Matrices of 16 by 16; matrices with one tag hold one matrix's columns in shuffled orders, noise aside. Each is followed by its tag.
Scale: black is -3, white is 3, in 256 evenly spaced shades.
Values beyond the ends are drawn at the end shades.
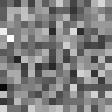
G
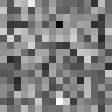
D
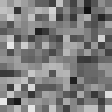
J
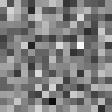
J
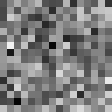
J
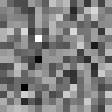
G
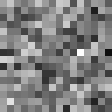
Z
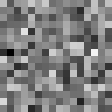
Z
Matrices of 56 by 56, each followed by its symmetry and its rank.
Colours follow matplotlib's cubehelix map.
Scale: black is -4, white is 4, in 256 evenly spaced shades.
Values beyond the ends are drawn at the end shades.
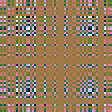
symmetric, rank one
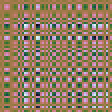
symmetric, rank one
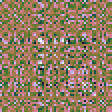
symmetric, rank three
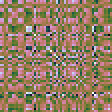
symmetric, rank three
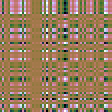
neither, rank one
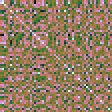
symmetric, rank five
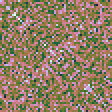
symmetric, full rank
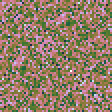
symmetric, full rank
